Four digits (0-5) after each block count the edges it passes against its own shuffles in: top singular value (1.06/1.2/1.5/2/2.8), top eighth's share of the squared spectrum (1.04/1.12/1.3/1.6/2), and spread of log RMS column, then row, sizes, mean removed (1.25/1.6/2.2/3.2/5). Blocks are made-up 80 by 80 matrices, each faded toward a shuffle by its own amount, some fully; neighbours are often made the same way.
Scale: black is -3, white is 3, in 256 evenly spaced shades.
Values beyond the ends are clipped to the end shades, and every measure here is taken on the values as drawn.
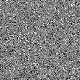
3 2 1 0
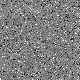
1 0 0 0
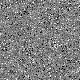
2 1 0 0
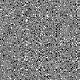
4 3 2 2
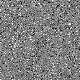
3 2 1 1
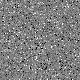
0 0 0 0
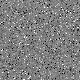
1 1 0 0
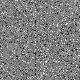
1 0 1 0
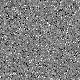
2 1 0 0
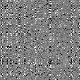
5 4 3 2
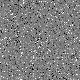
2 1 0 0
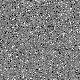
2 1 0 0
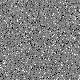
0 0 0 0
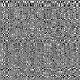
5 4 3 3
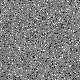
0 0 0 0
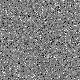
2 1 0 0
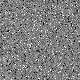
0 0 0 0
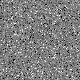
1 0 0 0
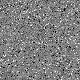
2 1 0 0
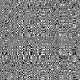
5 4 3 3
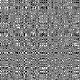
5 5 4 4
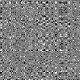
5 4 3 3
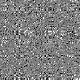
4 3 2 2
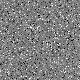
0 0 0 0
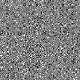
4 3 2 2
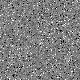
1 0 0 0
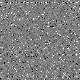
3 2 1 1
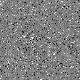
3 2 0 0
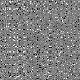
4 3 2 2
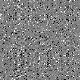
4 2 1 1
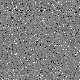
3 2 0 1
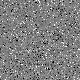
1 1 0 0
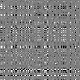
5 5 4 4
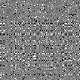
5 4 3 3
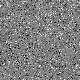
2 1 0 0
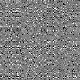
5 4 3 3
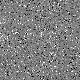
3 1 0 0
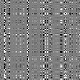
5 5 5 3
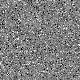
0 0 0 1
